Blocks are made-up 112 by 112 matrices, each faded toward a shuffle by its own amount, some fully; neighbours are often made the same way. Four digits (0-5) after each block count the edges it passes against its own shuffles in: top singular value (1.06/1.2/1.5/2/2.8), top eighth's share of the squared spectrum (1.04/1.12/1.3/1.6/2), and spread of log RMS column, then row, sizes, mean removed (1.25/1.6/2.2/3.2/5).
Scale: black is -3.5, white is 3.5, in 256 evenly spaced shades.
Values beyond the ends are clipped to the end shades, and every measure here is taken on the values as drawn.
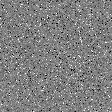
0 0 0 0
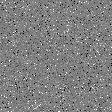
2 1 0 1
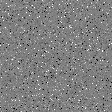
2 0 0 0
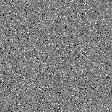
3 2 1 0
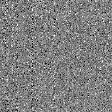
1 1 3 0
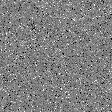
1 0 0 0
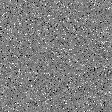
0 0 0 0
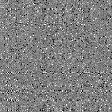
4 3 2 2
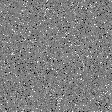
2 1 0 0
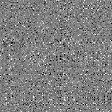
4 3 2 2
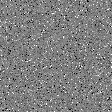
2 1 0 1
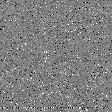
3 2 0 1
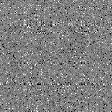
4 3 1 2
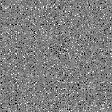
4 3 2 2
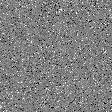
1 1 0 0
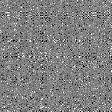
4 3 2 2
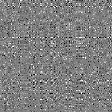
5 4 3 3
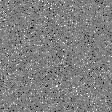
0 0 0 0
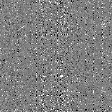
2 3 3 2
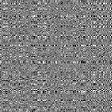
5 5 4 4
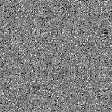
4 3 1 2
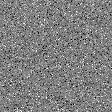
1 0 0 0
